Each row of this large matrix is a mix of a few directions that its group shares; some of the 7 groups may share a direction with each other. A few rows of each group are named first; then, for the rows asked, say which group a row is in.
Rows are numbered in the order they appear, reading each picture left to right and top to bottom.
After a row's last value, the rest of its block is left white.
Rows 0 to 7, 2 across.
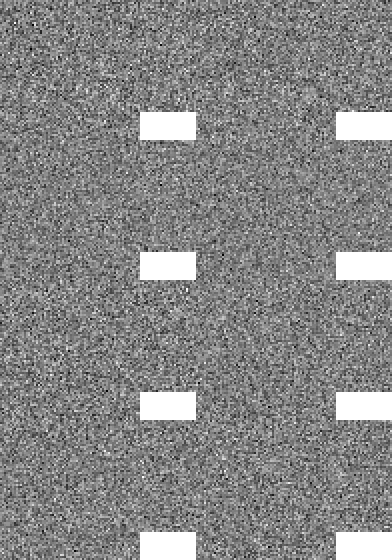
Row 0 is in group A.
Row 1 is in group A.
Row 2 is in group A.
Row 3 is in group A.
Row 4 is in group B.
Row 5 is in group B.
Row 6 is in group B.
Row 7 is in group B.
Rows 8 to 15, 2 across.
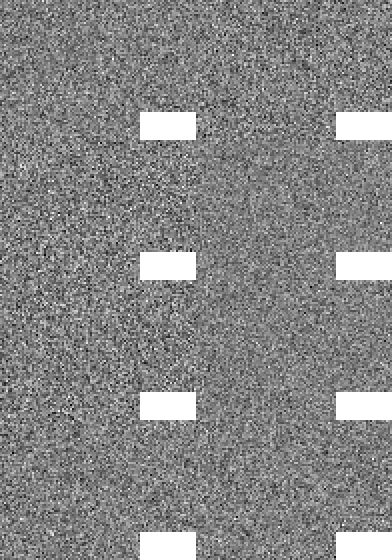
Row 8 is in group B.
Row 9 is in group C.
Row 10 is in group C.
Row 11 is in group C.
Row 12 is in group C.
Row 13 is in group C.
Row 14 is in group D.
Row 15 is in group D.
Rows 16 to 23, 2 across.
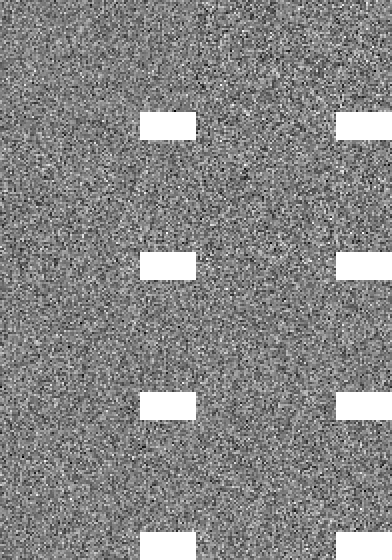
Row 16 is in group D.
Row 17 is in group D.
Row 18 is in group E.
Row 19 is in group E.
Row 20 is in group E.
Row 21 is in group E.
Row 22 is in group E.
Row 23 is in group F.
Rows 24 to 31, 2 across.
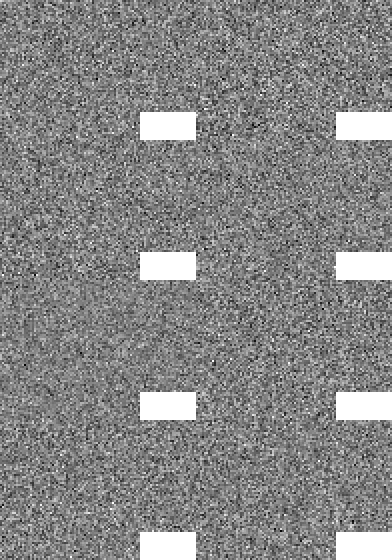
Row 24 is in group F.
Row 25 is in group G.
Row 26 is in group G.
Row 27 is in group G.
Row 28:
D
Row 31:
E
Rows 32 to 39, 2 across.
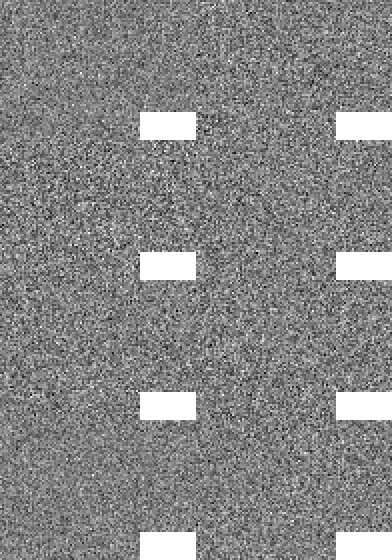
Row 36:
G
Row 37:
A
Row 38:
C
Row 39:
B
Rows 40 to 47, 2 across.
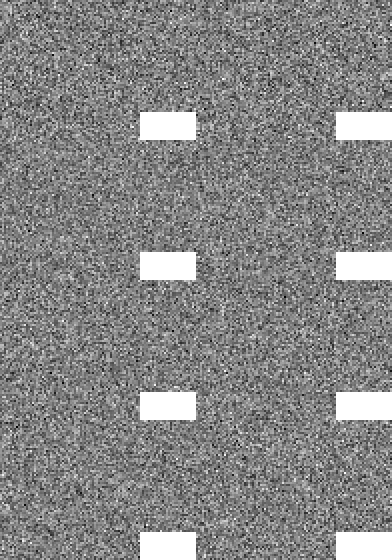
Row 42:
C
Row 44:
B
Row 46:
D
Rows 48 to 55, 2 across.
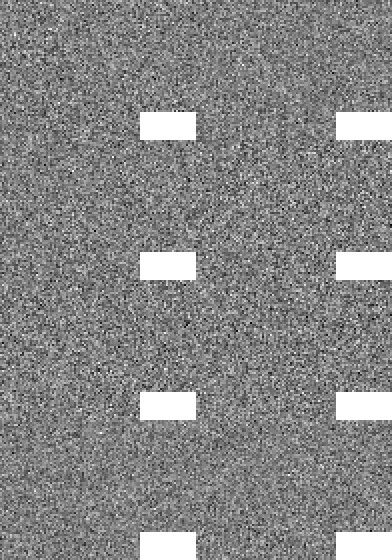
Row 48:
E
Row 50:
G
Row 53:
A
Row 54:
D
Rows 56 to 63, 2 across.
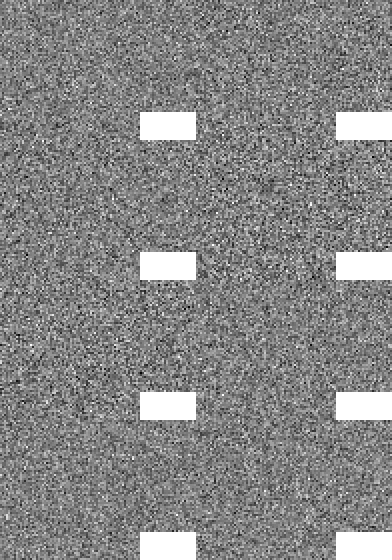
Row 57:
B
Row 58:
A
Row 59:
B
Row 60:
A
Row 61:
A
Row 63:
A
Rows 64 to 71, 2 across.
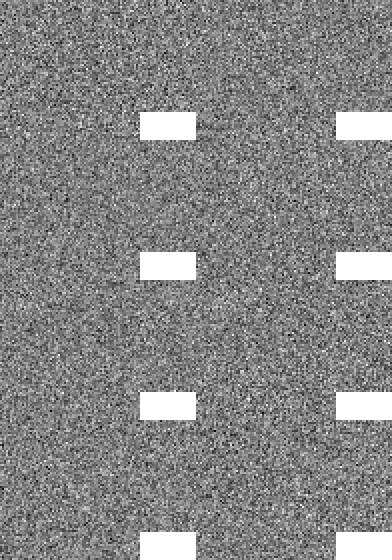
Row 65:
G
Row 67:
F
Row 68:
C
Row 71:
A
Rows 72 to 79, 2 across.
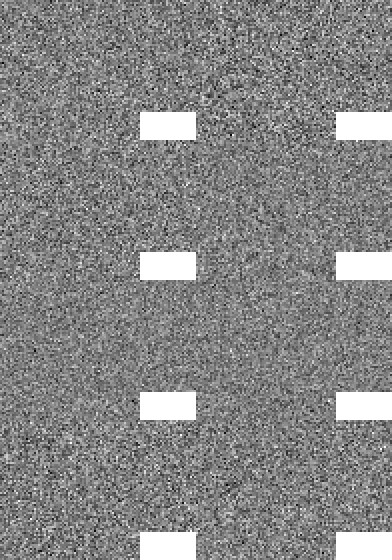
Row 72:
F
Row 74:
F
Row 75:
E
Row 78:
C
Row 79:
A
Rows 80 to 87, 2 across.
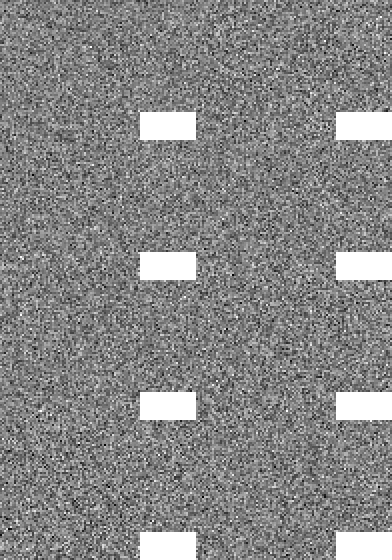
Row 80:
C
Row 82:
G
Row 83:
G
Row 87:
D
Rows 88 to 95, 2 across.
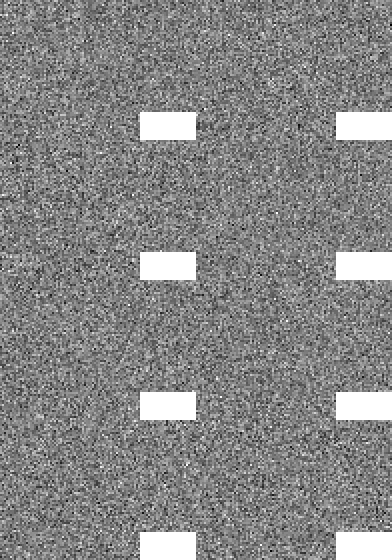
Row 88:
D
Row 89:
G
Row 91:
D
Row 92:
E
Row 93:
D
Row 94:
F
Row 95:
B
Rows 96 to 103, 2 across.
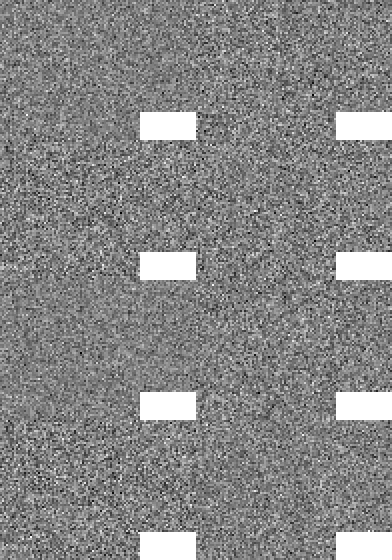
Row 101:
C
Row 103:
E
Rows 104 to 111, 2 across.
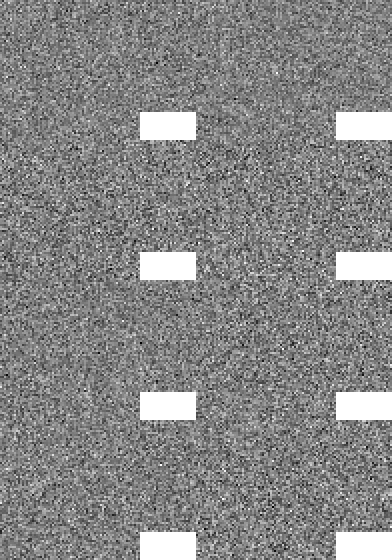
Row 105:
D
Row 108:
E
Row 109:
F
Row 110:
A
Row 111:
G
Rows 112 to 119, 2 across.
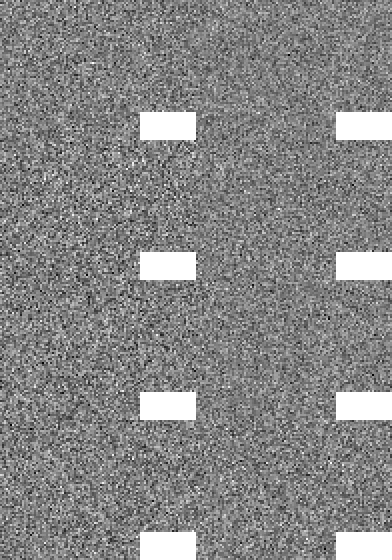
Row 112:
B
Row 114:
F
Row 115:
C
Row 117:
E
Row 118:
E
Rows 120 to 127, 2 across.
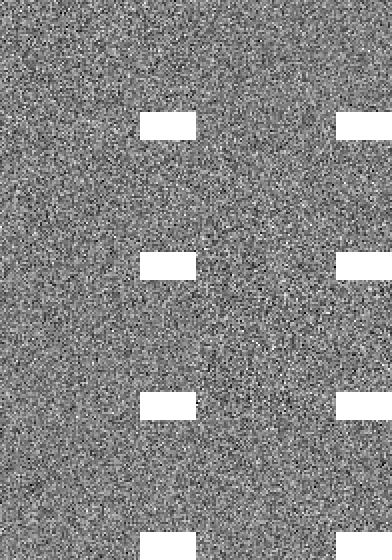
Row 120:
D
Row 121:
B
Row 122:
B
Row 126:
A
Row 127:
F
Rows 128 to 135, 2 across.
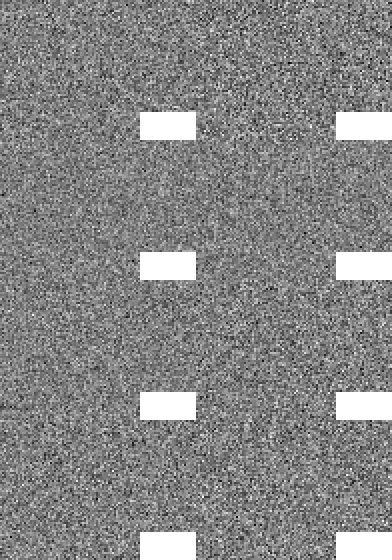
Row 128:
A
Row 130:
D
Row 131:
C
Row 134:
F
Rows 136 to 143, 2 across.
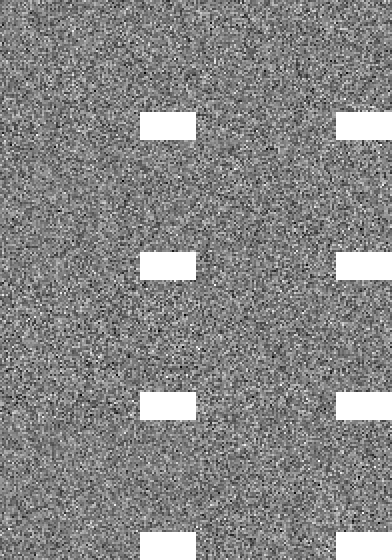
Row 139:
F
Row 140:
D
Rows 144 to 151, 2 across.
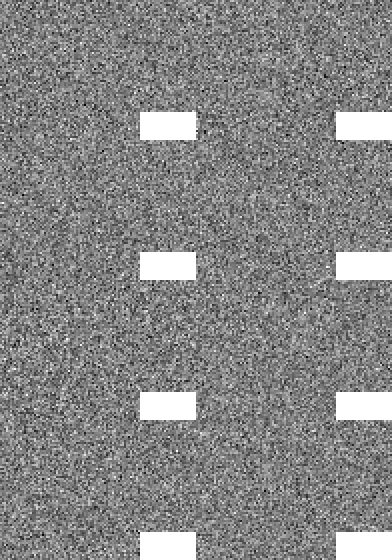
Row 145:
D
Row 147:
C
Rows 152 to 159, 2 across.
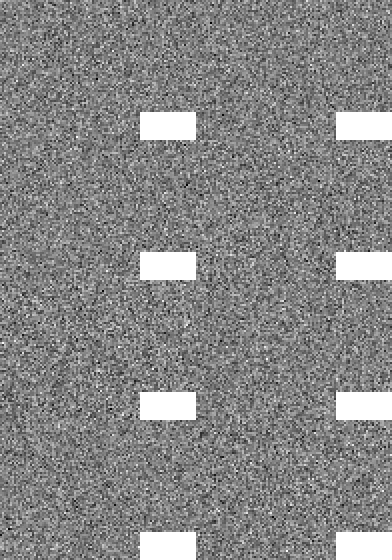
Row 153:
A
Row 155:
E
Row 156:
F
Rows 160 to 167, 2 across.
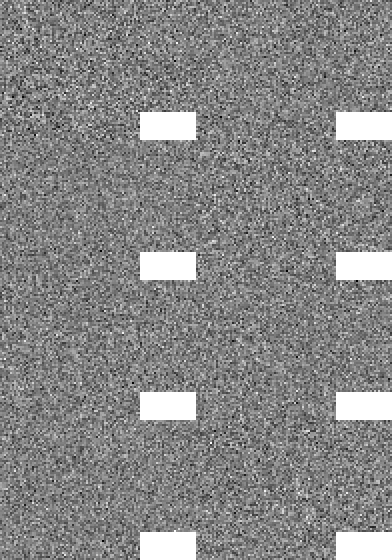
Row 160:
G
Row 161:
D
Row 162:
E
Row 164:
E
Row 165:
E
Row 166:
D
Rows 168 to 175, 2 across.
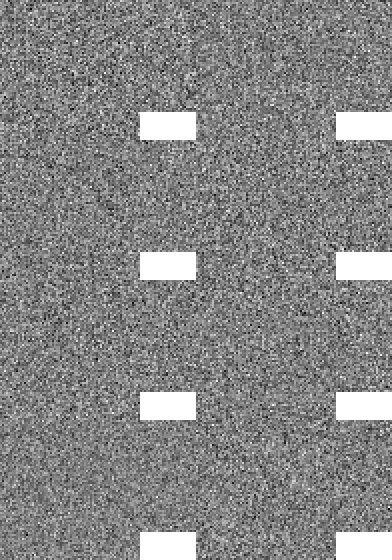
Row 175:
C
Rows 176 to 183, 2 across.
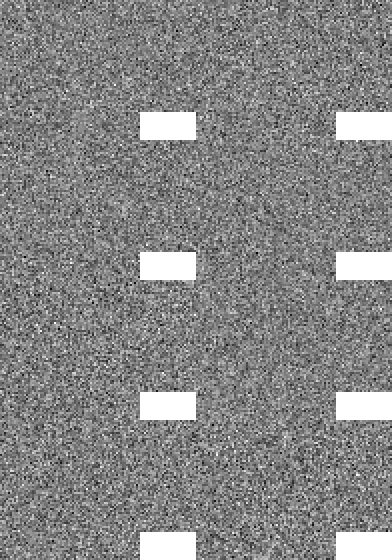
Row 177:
F
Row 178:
D
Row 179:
E
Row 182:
F
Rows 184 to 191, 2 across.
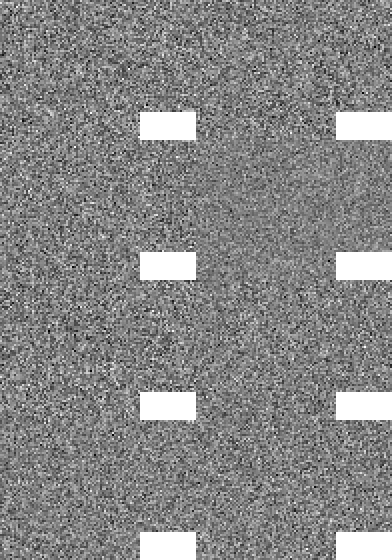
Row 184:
D
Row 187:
D
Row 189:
F
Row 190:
A
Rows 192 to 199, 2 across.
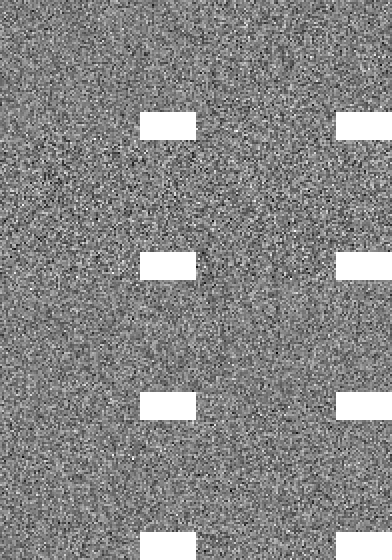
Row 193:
C
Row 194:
F
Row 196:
E
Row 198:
E
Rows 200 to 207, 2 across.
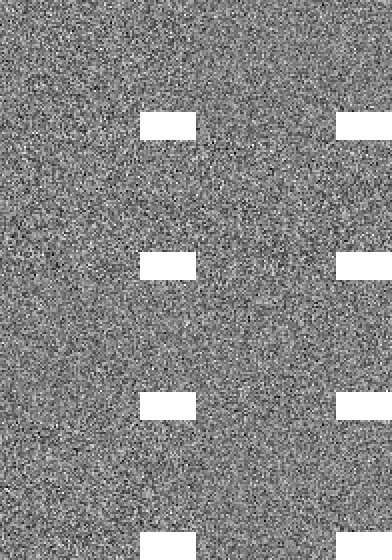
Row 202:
G
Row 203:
E
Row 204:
F
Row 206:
E
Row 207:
A
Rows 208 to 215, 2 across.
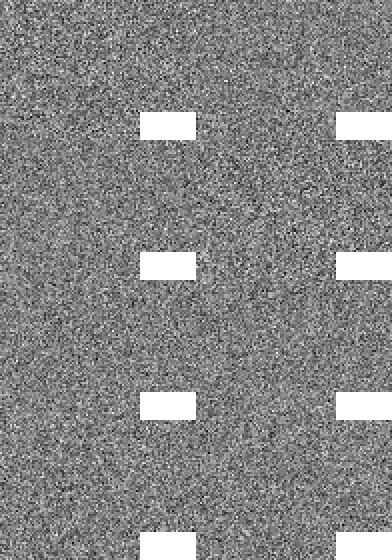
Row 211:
F
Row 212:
F
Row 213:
D
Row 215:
D
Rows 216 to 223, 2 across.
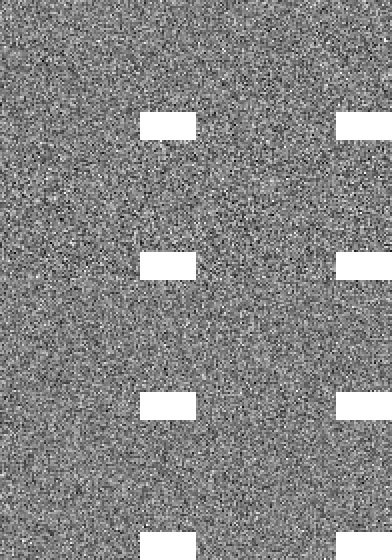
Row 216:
E
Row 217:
G
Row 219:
B
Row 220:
F
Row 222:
D
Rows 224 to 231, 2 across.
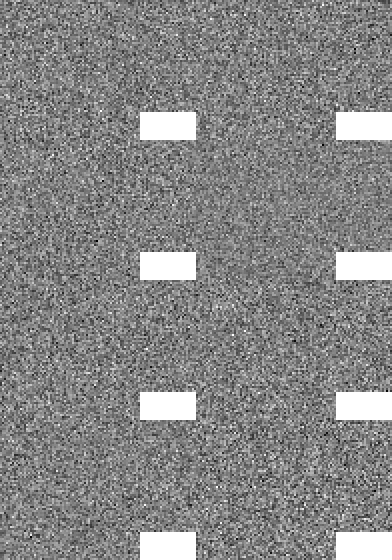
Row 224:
E
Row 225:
A
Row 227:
A
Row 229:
C
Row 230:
G
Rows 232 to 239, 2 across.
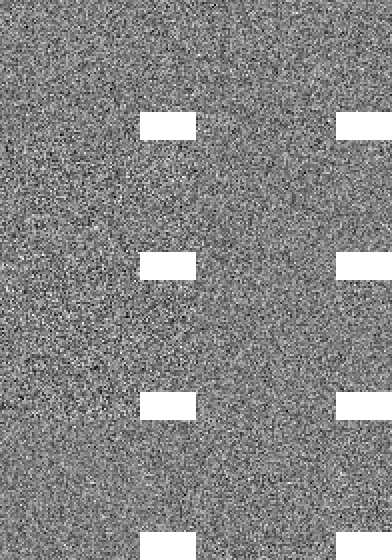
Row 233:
D
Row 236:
G
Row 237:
A
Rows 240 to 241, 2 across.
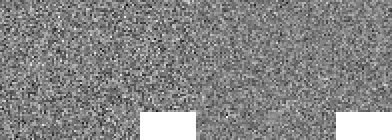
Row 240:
A
